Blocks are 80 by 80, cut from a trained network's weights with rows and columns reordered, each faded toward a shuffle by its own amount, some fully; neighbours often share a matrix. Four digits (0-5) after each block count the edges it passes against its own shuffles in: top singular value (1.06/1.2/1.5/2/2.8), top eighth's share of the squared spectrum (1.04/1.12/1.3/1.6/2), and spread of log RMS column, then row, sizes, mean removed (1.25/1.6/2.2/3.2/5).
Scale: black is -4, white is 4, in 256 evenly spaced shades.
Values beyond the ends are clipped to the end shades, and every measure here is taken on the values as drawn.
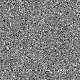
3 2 0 1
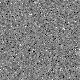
0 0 0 0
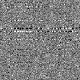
4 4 0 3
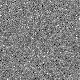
0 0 0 0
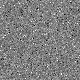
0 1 0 0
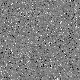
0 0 0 0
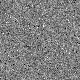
0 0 0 0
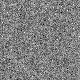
1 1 0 0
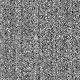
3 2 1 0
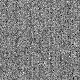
2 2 0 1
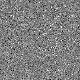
2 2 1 1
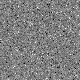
1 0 0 0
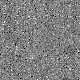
1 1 0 0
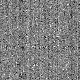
3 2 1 1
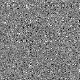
2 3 2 2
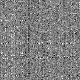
3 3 2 2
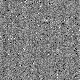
1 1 0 0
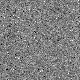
1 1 0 1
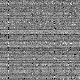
4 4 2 2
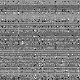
4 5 3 2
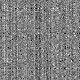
4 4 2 2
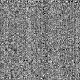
3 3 0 2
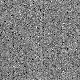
1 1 0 0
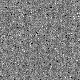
1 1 0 1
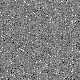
2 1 0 0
